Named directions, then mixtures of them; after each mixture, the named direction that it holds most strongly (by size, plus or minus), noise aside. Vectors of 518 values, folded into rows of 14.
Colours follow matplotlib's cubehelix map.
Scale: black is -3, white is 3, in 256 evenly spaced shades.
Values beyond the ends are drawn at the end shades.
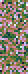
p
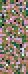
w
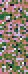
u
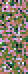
u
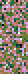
w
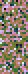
u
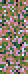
w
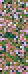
p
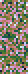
p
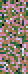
w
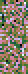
w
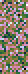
p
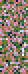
w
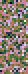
p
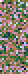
p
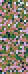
p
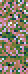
p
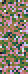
p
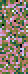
w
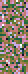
w
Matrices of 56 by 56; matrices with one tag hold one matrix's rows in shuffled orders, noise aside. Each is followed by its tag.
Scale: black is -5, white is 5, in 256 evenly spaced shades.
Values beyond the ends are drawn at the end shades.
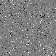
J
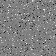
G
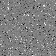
G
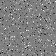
J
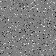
G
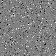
J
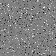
G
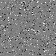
G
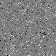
J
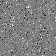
J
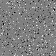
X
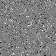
J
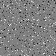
G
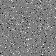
J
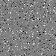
G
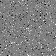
J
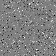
X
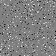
G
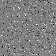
X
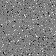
X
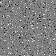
G
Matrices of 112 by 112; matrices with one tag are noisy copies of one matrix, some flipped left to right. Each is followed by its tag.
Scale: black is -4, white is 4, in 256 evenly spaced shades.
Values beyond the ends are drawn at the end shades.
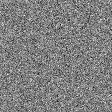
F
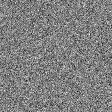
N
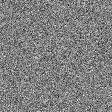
N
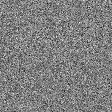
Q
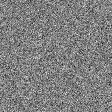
N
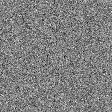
F
